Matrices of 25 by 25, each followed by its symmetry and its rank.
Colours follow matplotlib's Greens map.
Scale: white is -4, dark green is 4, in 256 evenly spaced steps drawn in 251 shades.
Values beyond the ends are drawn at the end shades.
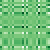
neither, rank one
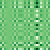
neither, rank one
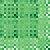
symmetric, rank two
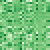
neither, rank three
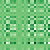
neither, rank one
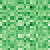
neither, rank three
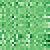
neither, rank three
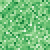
symmetric, full rank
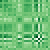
symmetric, rank two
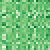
neither, rank three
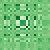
symmetric, rank two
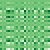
neither, rank one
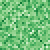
symmetric, full rank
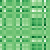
neither, rank one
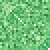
symmetric, full rank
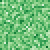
symmetric, full rank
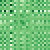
symmetric, rank two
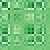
symmetric, rank two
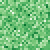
symmetric, full rank
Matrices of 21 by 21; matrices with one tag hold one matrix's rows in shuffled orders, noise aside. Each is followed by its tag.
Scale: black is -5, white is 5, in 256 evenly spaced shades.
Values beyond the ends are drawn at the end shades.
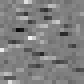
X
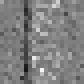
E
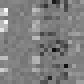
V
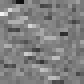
X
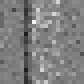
E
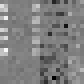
V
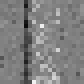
E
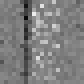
E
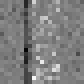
E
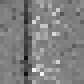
E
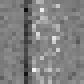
E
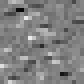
X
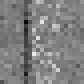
E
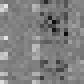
V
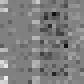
V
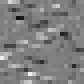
X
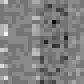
V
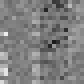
V
